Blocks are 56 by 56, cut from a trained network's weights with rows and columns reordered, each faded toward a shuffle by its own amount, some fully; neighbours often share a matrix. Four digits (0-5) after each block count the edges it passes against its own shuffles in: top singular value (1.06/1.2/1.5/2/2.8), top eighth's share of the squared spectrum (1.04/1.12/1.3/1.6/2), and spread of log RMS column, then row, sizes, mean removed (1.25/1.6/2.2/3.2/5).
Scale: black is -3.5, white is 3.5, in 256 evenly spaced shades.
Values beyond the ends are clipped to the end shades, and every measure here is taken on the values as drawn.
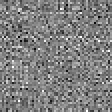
3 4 2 2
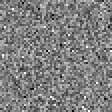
0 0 0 0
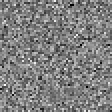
1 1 0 0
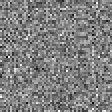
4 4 1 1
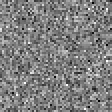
2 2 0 0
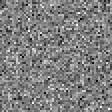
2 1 0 0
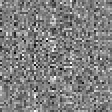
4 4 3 2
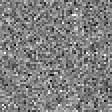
1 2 0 0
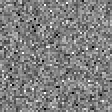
0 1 0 0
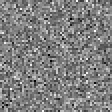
1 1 0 0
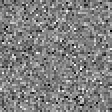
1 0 0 0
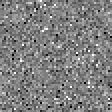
2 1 0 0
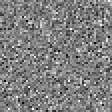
2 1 0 0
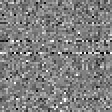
4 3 0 2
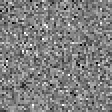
1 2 1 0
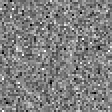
1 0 0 0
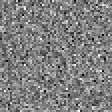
0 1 0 0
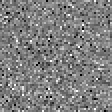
1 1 0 0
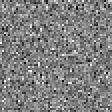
3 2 0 1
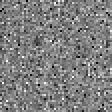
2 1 0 0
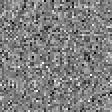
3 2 0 0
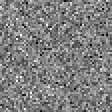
0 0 0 0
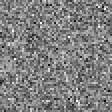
0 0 0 0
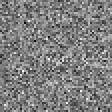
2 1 0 0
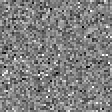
2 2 0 1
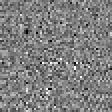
3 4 1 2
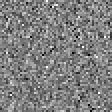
2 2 0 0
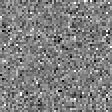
3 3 1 2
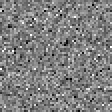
0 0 0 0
